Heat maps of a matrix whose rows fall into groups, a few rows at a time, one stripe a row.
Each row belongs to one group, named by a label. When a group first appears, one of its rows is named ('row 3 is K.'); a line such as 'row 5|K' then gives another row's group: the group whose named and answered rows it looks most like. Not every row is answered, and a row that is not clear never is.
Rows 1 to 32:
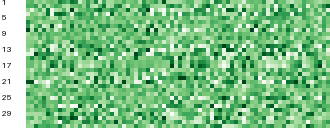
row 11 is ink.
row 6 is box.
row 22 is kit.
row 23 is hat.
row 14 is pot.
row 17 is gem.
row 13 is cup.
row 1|hat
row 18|cup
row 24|box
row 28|hat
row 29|ink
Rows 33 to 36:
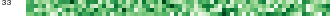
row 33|hat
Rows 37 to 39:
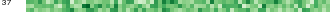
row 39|hat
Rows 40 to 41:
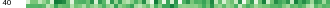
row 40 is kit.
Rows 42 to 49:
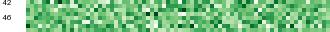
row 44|box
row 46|pot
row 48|box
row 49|cup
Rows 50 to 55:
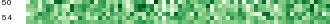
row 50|kit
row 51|ink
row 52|ink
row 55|ink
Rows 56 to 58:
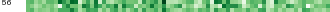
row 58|hat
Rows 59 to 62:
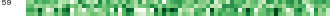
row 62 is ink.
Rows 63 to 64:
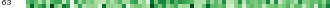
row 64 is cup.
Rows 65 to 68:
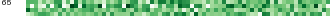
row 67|box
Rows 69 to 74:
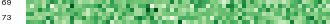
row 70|cup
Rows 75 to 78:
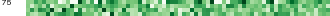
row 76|cup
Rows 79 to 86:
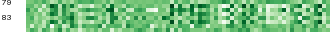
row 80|gem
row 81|box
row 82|gem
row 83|hat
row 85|cup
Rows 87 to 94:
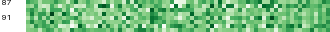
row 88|kit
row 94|ink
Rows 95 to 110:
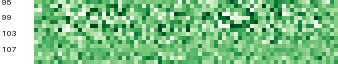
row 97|pot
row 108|cup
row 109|ink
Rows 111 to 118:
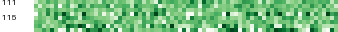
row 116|box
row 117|hat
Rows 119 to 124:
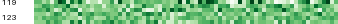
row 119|gem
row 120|pot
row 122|ink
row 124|cup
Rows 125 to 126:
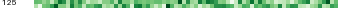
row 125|gem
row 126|pot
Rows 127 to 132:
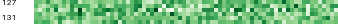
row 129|cup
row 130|hat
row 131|gem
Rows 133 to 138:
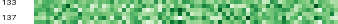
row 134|pot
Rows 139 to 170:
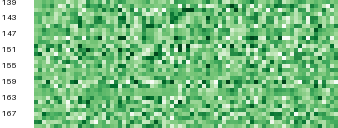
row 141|box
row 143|hat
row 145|ink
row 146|pot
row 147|pot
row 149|pot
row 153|ink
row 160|kit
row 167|pot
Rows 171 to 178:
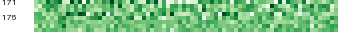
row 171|cup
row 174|hat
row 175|box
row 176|gem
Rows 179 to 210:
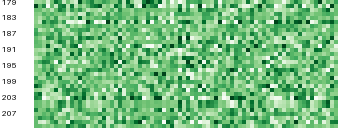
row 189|gem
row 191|ink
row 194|kit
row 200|box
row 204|gem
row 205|gem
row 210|hat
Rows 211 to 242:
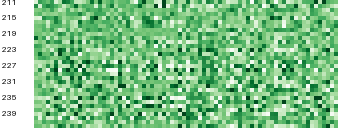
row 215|pot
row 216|ink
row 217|ink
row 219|gem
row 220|box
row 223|gem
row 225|pot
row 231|gem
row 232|hat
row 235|ink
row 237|ink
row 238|gem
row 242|gem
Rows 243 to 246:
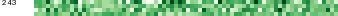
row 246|cup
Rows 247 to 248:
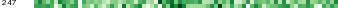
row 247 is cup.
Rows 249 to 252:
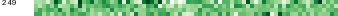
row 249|ink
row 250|cup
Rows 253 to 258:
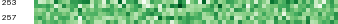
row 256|ink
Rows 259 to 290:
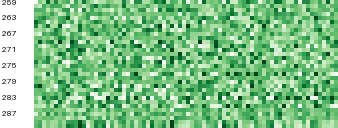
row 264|box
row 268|gem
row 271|hat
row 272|gem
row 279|gem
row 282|pot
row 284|kit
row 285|ink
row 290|hat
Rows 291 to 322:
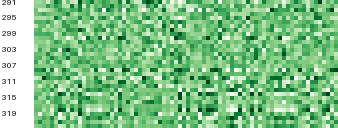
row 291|ink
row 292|cup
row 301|ink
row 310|pot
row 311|hat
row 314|gem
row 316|ink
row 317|gem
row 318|gem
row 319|cup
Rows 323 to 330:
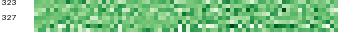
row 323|hat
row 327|pot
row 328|gem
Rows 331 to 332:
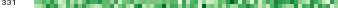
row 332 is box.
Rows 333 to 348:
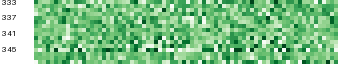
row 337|box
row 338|box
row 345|cup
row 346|hat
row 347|hat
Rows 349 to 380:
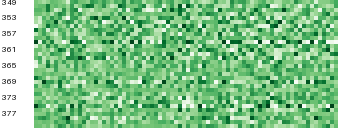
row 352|gem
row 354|pot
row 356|box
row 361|gem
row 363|hat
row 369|pot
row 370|kit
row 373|kit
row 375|box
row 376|gem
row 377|cup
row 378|pot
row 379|hat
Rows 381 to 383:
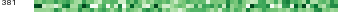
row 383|ink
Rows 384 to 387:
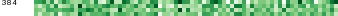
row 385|cup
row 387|cup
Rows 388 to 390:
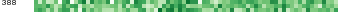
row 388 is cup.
